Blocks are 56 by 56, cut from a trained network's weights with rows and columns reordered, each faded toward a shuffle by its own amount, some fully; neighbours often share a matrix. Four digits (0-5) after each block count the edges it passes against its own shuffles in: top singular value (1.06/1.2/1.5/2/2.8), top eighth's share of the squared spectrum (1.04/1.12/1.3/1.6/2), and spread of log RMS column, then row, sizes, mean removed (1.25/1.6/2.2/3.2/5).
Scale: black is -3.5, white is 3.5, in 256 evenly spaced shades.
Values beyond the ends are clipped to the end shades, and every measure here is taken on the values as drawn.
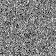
0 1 0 0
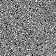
0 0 0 0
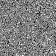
0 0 0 0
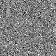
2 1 0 0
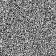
0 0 0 0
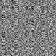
4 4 2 1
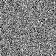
1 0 0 0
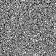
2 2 0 0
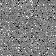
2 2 1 0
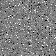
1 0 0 0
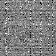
3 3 3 0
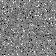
0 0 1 0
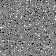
0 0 0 0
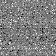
2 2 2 0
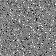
0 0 0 0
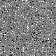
0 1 0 0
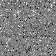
0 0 1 0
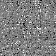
2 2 2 0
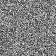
1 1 0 0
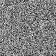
2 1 0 0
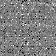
2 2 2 0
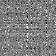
3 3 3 0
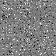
1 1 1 0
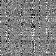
3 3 3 0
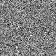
2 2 0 0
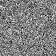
1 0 0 0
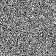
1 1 0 0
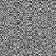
4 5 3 2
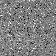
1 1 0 0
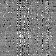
3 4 3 0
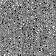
1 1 0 0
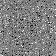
1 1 0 1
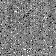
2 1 0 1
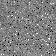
0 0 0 0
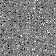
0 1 0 0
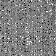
2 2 0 2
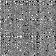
3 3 0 2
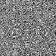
3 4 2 1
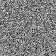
1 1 0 0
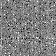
2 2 0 1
